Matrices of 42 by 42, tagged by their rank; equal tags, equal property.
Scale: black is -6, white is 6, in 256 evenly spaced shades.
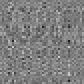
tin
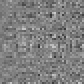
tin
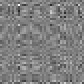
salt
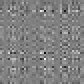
salt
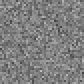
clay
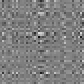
salt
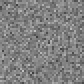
clay
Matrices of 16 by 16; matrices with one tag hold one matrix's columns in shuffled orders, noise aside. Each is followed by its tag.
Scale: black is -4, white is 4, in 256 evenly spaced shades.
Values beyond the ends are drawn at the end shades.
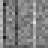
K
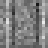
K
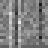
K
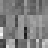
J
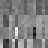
J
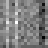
K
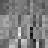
J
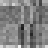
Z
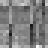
Z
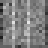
K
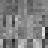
J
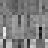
J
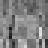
J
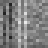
K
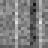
K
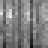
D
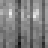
D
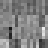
J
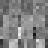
J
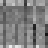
Z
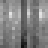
D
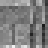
Z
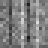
K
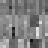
J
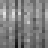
D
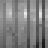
D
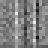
K
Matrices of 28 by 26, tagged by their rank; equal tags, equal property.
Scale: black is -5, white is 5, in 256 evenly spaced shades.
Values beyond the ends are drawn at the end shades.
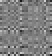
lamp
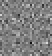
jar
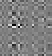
lamp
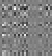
lamp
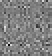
jar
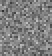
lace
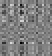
lamp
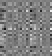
lamp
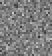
lace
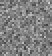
lace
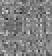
jar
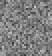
lace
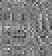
jar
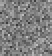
lace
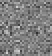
jar
